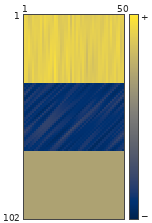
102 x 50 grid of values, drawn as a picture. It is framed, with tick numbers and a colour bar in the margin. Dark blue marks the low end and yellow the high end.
It is made of 3 by 1 panels. Panel 1,1: very high, streaked downward, faint in contrast. Panel 2,1: very low, slanting up to the right, faint in contrast. Panel 3,1: high, flat.
